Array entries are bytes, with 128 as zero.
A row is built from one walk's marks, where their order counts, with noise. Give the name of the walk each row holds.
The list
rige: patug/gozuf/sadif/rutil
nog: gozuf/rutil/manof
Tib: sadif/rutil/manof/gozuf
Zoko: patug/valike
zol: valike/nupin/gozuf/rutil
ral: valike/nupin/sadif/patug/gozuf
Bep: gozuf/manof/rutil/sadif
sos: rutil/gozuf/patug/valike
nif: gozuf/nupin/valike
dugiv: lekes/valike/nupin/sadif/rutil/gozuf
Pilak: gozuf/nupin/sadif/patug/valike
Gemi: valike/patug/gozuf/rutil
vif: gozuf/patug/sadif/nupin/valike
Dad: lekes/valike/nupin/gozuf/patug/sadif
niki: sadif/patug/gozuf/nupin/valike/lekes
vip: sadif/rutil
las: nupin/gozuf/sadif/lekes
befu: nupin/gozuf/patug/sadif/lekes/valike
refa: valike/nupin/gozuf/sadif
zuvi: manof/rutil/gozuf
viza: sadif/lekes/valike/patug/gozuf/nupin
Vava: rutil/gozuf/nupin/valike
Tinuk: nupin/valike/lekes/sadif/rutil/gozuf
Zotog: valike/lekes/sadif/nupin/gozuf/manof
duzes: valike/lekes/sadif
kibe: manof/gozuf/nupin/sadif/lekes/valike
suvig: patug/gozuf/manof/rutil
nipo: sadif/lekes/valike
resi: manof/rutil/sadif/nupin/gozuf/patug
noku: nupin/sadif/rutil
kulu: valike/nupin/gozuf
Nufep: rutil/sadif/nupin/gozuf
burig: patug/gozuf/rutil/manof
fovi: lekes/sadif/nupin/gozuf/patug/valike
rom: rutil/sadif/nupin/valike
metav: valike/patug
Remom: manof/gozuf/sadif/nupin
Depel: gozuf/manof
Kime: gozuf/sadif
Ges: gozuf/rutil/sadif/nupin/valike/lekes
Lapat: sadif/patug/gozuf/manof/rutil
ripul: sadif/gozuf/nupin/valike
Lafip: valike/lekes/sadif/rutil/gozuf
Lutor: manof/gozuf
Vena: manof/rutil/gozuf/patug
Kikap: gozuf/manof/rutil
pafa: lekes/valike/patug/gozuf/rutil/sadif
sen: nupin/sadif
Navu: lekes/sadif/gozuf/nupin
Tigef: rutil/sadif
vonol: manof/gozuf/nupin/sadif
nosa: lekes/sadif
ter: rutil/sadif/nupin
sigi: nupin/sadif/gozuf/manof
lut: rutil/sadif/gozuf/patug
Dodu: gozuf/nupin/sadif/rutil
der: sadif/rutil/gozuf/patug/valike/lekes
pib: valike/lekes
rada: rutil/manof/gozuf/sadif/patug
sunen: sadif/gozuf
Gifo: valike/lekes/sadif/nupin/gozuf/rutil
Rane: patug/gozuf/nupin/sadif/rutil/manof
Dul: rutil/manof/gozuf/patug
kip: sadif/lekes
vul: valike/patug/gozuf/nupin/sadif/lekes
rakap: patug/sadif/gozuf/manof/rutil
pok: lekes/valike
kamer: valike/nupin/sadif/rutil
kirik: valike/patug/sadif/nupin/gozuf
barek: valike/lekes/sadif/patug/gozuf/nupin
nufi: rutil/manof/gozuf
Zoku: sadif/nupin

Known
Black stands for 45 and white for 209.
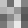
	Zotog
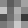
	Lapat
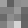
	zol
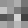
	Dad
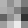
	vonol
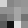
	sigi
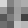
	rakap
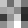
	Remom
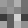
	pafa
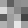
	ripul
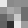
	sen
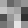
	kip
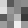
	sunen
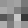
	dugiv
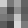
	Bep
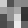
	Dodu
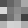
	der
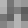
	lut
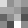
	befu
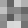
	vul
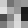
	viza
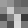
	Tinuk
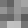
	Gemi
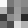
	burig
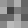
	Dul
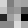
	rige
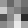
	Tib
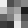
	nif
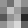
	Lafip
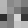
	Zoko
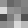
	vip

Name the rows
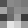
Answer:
Vena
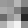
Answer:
kibe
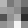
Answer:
Lutor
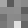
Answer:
kulu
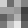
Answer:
ral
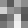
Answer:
Ges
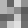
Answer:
kirik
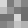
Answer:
ter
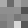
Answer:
refa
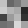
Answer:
nipo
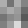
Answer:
pib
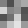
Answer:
niki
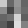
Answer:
Kikap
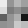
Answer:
Rane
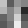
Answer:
Pilak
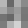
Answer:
metav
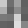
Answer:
Depel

